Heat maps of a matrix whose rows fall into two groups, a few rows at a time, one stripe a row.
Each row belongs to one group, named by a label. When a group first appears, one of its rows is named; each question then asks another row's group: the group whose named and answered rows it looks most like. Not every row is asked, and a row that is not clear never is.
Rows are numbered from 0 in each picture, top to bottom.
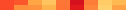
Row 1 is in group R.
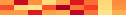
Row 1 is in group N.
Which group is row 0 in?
R
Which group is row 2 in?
R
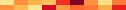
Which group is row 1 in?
N
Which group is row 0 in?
R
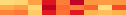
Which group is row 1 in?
N
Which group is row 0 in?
N
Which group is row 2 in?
N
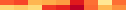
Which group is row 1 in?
N
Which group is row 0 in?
R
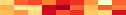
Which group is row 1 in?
N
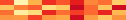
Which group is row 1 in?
R
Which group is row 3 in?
R
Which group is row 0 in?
N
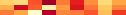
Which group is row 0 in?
N
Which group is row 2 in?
N
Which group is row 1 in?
R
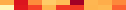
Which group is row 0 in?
R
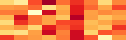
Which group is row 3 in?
R
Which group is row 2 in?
N
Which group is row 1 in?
R
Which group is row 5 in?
N
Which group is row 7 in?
R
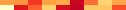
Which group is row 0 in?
R
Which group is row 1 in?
R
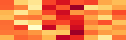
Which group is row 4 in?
N
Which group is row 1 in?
N
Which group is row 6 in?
R
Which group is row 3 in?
R
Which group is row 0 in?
N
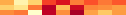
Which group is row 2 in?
N
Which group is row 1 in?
N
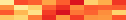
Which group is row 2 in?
N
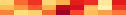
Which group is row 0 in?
R
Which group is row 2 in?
N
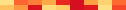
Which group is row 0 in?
R
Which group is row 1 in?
R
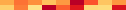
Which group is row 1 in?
N
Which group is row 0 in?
R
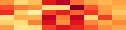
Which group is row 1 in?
R
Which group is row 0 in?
N
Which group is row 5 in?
N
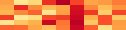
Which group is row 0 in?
N
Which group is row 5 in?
R
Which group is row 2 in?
R
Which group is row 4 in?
N
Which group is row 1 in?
R
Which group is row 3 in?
N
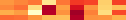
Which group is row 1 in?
N
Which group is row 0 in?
R
